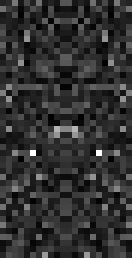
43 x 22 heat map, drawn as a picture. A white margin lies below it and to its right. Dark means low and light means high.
Histogram: skewed, a long tail of high values. Odd rows or columns: none. Slope: none. Average level on the scale: 20%. Mirror symmetry: left to right.
